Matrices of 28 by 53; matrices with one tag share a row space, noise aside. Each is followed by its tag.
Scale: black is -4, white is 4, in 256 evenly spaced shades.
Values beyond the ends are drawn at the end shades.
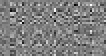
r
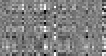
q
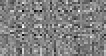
r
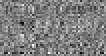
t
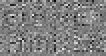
r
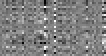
q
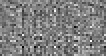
r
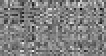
t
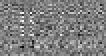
t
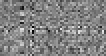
t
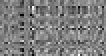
t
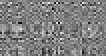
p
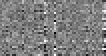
q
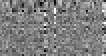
q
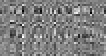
r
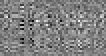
t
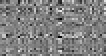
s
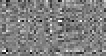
s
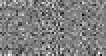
p
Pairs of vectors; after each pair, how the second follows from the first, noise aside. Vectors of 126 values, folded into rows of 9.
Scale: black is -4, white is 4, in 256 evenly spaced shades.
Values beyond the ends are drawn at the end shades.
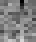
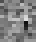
wrapped around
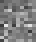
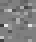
partly zeroed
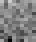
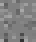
partly zeroed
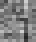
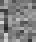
wrapped around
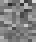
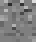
partly zeroed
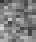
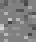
partly zeroed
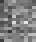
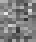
wrapped around
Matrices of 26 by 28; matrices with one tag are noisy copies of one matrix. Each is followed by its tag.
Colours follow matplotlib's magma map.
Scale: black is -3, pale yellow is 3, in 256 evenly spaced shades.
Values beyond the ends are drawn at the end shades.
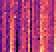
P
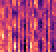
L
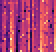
P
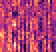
L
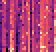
P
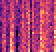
P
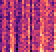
P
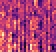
L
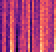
P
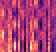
L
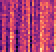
P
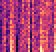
P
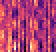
L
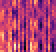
L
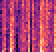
P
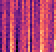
P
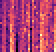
P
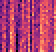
P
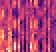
L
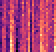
P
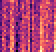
P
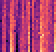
P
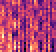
L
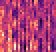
L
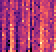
P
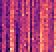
P
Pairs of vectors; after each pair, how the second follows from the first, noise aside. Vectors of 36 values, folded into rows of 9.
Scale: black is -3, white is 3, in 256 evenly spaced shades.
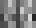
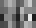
copied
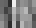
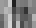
negated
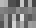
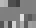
partly zeroed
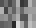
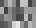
sign-scrambled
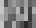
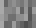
shrunk
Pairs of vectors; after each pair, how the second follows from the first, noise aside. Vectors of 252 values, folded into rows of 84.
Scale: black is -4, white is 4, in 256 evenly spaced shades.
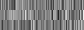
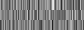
shuffled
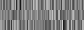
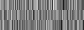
shuffled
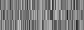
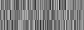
shuffled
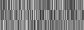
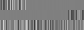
partly zeroed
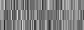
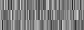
shuffled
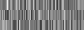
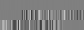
partly zeroed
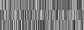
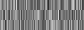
shuffled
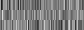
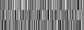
shuffled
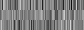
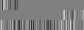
partly zeroed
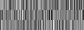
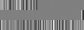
partly zeroed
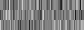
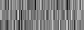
shuffled
